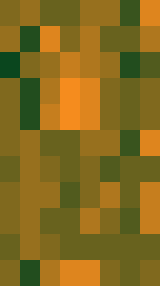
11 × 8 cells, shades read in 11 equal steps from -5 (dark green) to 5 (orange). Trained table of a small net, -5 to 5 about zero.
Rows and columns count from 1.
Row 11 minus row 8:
0 -5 1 6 4 -2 0 -3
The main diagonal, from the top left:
0 -4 1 5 4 1 -1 3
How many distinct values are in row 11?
5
